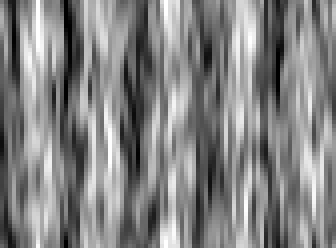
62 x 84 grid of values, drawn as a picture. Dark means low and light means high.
The values follow a bell shape. No overall slope runs across the table. Stripes running up and down repeat 5 times from left to right. On average the colour sits 50% of the way up the scale.
